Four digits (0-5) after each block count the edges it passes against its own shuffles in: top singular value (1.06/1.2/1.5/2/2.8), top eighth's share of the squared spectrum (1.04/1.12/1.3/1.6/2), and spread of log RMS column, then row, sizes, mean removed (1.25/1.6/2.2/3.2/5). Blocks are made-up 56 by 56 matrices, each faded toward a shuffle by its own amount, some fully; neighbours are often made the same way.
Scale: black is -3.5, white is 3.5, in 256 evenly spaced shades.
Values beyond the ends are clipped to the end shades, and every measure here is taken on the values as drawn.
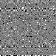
4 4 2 2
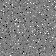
0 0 0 0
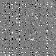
3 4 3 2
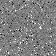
0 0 0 0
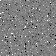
1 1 0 0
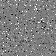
0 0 0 0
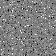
1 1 0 0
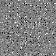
2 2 2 1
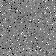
2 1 0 0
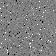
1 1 0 0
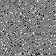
3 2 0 1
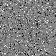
2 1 0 0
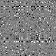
4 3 1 2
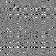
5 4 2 3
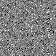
1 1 1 0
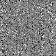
1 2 2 0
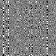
4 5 3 1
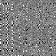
4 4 3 2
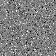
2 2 0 0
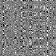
4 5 3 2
